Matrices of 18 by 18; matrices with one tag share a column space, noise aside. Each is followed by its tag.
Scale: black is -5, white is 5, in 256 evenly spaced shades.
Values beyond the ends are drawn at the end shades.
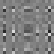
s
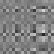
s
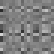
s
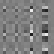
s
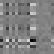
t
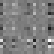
t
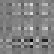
t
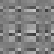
s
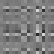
s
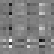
t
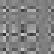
s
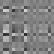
s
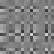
s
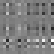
t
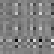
t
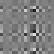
s
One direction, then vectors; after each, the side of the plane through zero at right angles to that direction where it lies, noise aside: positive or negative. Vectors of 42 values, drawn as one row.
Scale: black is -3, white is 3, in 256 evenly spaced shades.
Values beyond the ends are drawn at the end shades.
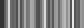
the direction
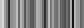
negative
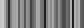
negative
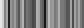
negative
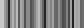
negative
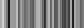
negative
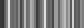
positive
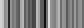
negative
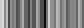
negative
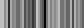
negative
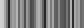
negative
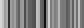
negative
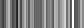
positive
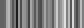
positive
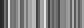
positive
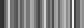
positive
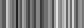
positive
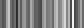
positive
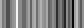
negative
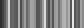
positive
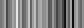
negative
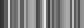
positive
